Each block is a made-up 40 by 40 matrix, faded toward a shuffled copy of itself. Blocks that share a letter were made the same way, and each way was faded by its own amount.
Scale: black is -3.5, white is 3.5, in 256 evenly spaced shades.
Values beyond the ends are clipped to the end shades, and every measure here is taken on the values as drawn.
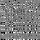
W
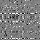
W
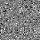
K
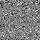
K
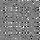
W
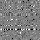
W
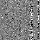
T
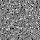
K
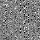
T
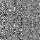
T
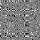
W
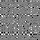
W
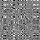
W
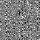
T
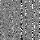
T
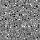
K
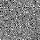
K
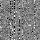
T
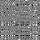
W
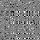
W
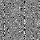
T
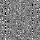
T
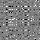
W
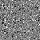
K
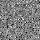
K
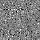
K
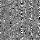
T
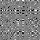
W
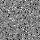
K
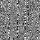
T
